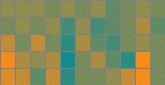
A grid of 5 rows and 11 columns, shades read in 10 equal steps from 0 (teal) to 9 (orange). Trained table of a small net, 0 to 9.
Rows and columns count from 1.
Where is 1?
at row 3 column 5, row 4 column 9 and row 5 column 5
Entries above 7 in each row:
0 0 0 2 2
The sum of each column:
33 27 24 26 9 23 20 16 20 34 19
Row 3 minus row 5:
-1 -3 4 -3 0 2 -1 -3 -3 -4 0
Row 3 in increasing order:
1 2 3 4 4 4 4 5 6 7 7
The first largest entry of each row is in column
1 10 1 1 10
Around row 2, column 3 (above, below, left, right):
5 7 5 5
